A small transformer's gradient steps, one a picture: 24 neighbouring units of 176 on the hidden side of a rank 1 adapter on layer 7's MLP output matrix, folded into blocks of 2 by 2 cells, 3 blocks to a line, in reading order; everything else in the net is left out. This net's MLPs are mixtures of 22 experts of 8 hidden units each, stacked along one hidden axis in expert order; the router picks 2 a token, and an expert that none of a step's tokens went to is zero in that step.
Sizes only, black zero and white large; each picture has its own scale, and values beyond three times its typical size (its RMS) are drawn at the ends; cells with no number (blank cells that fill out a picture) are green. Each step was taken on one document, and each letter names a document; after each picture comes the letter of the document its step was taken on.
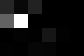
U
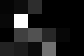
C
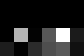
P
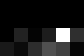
P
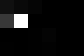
U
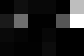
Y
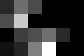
Y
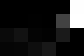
Y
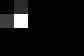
C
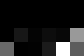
P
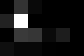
C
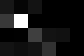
C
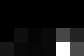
P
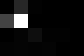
C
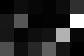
Y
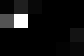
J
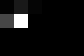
U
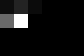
J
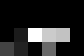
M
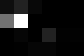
J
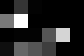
M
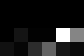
P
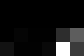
P
